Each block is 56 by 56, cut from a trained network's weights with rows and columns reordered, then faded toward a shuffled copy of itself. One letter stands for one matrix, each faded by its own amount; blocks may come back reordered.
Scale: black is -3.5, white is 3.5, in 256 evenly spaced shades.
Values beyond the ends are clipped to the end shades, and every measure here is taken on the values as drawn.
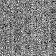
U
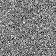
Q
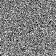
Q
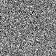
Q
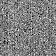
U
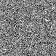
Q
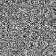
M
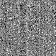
U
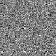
M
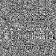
M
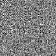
M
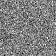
Q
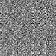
M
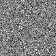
Q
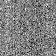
U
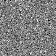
Q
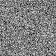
Q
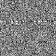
M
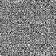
M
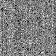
U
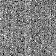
U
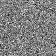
Q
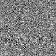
M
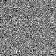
M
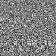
M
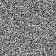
Q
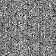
U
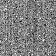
U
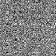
M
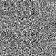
M
